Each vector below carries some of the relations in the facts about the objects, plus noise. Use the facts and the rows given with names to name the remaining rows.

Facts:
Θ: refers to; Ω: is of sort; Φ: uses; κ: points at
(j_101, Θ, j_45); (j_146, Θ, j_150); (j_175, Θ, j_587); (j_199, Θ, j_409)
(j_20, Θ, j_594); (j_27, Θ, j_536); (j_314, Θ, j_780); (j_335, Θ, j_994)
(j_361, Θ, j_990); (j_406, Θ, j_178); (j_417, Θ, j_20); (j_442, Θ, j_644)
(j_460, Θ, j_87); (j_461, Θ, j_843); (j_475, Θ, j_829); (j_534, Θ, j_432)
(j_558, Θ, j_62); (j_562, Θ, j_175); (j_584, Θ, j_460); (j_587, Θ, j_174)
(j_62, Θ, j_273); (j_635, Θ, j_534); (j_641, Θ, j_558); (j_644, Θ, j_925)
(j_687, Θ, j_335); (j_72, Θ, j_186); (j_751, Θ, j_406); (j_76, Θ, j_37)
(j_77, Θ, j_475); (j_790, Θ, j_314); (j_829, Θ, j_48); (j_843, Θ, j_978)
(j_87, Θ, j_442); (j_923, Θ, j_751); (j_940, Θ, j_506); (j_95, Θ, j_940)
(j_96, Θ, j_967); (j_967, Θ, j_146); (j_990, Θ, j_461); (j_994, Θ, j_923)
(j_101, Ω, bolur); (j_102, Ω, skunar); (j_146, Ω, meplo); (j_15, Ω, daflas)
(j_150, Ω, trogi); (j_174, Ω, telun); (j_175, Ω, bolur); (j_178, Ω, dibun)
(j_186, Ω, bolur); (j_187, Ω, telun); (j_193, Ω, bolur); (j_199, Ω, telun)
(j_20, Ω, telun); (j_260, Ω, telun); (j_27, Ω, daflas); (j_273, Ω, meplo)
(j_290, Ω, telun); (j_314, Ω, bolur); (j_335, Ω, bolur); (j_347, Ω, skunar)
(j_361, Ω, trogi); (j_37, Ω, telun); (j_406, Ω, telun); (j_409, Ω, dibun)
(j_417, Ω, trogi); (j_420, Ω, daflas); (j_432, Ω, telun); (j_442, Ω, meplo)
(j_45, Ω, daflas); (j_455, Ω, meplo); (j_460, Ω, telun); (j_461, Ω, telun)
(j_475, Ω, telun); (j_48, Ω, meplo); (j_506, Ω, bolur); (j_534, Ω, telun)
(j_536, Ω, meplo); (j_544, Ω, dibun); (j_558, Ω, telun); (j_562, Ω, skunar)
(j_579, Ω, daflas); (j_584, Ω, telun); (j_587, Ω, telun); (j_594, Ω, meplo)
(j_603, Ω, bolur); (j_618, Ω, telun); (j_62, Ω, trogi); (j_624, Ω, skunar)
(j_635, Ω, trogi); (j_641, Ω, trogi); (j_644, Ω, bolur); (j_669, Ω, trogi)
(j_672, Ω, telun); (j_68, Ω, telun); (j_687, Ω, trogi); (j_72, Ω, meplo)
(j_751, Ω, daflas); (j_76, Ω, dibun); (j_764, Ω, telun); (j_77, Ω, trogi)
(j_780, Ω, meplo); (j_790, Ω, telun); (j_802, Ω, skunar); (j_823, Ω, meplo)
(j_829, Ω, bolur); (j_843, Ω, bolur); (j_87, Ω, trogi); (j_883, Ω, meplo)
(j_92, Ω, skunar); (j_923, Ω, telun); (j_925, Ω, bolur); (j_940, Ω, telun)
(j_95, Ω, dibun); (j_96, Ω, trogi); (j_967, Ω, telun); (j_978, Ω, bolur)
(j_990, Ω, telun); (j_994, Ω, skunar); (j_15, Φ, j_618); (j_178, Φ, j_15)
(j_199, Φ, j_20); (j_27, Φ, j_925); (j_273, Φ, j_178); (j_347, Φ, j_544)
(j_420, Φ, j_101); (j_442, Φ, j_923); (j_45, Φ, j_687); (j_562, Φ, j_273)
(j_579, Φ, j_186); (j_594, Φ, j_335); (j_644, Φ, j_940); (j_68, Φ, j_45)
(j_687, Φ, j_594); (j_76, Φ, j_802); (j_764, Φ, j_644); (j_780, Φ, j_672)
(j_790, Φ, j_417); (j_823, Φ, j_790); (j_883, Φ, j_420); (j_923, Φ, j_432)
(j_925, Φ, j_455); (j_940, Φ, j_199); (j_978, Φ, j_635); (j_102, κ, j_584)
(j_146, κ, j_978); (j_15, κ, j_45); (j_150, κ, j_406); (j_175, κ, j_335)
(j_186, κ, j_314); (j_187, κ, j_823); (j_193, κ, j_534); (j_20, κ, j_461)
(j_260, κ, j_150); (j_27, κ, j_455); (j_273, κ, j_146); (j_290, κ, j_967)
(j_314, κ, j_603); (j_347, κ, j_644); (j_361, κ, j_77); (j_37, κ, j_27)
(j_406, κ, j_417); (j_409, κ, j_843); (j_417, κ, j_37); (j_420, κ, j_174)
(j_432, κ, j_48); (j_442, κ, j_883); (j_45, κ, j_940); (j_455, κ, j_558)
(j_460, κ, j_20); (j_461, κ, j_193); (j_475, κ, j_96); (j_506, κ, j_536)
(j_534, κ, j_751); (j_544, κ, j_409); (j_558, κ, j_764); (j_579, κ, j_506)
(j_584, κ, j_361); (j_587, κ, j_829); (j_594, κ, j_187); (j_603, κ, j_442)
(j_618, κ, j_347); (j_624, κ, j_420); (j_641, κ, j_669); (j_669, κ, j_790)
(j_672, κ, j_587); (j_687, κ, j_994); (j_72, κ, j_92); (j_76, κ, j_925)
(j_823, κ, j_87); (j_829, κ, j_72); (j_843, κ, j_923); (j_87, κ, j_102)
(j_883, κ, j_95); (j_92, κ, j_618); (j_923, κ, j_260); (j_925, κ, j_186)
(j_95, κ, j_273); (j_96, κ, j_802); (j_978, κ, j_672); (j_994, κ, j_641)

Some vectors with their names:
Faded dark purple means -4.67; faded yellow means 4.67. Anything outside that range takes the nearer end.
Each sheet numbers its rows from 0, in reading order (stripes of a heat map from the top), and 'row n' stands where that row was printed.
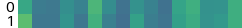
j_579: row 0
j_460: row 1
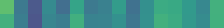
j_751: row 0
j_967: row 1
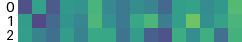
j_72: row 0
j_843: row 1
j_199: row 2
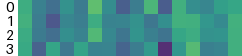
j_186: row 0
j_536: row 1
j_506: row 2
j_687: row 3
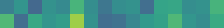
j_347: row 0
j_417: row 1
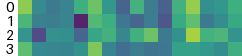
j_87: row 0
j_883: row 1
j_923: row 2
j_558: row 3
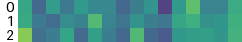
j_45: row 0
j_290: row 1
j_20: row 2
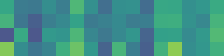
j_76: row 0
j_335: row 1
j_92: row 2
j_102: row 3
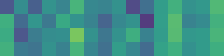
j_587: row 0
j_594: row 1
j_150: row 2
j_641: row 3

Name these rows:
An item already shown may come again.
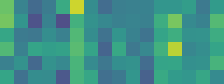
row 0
j_27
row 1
j_101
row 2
j_579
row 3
j_823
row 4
j_347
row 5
j_442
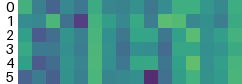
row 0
j_780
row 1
j_178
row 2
j_409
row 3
j_76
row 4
j_409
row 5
j_672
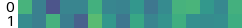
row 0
j_77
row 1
j_15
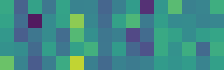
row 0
j_687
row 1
j_925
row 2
j_95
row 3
j_644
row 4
j_455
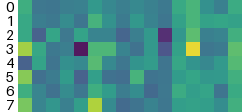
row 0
j_68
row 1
j_432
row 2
j_687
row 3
j_420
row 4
j_618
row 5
j_534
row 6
j_764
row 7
j_37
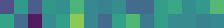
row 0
j_829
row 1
j_925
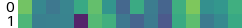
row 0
j_584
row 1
j_883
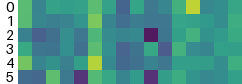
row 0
j_823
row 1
j_558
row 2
j_146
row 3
j_603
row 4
j_37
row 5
j_273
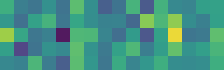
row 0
j_314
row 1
j_790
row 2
j_420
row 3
j_260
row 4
j_15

